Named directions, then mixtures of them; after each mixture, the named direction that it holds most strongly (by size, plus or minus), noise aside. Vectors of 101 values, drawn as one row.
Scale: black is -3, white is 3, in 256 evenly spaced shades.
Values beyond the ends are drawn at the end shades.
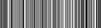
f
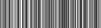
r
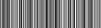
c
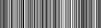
f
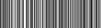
r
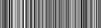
r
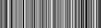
f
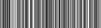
r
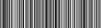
c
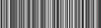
r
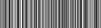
r
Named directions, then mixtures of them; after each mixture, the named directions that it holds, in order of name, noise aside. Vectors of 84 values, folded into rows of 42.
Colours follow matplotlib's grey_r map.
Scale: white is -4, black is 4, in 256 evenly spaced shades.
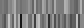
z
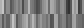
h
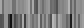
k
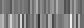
k, z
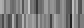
h, k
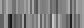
k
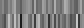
z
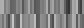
h, z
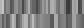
h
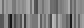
k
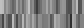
h, k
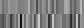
k, z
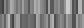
h, z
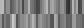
h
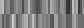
h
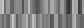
h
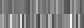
k, z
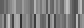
h, z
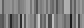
k, z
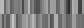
h
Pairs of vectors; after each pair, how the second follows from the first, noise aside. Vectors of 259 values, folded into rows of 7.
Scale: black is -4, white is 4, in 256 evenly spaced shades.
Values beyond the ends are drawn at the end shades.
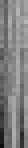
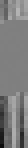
partly zeroed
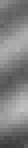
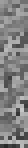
sign-scrambled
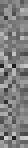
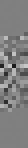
partly zeroed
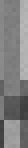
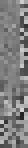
sign-scrambled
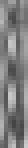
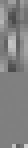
partly zeroed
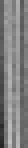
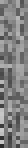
sign-scrambled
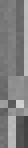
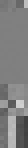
partly zeroed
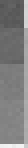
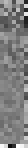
sign-scrambled
